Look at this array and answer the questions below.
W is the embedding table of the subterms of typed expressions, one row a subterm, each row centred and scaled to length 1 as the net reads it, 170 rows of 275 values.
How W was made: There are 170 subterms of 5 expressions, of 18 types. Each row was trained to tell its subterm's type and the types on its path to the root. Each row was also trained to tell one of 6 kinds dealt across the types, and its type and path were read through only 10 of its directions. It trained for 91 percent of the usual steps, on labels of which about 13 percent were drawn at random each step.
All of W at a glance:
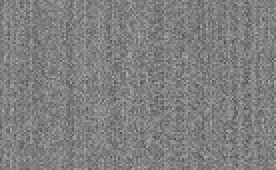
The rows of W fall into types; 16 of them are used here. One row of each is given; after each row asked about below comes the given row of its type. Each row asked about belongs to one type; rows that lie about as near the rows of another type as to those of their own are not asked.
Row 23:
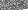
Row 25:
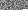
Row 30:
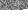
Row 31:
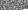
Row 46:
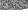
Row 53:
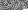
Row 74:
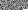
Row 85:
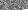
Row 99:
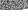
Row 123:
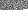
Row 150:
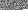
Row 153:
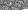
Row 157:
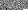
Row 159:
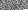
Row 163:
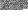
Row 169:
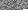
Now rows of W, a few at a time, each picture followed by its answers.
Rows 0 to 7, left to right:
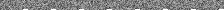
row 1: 23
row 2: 163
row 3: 163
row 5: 159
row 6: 123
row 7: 159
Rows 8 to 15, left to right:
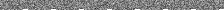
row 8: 85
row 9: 169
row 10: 74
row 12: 159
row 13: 23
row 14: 159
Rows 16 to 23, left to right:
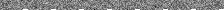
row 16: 159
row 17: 163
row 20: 31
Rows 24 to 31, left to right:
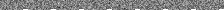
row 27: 30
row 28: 169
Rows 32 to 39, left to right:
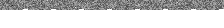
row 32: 25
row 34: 46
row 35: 150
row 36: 163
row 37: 169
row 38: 23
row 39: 30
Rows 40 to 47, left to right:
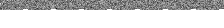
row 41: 99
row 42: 85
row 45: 74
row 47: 31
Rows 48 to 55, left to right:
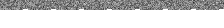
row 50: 153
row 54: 53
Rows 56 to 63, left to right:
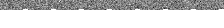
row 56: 30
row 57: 31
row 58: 99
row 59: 85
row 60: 31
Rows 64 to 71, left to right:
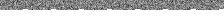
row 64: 25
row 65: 153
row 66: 85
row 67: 123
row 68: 169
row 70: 153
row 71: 74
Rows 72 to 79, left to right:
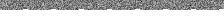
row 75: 30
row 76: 23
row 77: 159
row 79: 163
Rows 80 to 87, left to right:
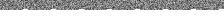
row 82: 25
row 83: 46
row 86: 153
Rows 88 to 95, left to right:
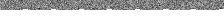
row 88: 163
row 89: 123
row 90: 53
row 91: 99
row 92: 169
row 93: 123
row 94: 74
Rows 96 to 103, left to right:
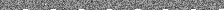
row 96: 31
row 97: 150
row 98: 99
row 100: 23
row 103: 150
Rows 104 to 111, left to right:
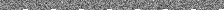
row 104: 46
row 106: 31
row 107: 30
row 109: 23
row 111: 25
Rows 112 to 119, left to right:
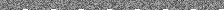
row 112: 25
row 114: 150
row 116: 123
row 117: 30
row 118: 25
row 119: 53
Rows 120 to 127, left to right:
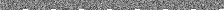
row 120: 150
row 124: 123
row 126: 169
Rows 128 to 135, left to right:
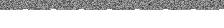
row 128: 99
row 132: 85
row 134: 159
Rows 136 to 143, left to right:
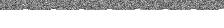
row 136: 159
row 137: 123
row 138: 31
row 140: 46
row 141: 23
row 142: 123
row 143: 46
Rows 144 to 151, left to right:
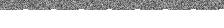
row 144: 150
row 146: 53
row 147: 25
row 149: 99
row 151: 157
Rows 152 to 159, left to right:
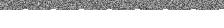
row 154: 150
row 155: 25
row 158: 169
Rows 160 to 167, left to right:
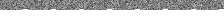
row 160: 169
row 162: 123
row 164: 150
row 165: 25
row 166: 46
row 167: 169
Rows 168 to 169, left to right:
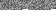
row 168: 163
